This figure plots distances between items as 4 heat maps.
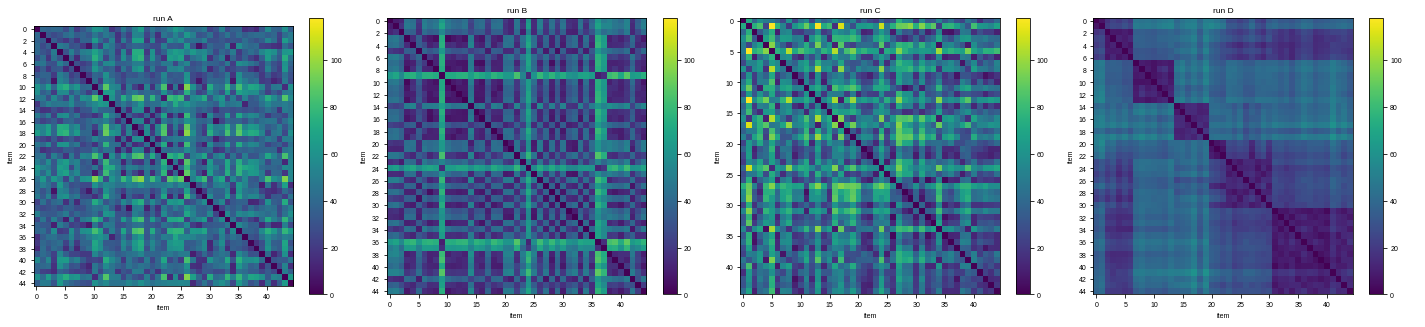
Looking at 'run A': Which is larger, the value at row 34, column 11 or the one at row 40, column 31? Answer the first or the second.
the second
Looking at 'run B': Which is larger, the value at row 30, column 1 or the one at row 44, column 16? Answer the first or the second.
the first
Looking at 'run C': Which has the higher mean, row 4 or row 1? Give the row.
1
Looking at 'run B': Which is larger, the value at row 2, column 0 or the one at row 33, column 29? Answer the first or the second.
the second
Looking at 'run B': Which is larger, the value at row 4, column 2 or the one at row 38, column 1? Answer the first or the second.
the second
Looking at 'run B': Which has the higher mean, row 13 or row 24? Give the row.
24
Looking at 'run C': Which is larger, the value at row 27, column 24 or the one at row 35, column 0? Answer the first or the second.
the first
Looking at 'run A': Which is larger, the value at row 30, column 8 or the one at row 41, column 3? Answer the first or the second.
the first
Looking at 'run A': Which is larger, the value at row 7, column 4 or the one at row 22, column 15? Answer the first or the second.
the second
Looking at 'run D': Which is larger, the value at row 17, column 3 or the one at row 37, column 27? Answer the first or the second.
the first
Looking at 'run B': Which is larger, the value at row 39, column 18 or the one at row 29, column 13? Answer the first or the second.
the second
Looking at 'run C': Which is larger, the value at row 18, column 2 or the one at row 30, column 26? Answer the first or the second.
the first
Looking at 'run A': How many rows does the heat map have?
45
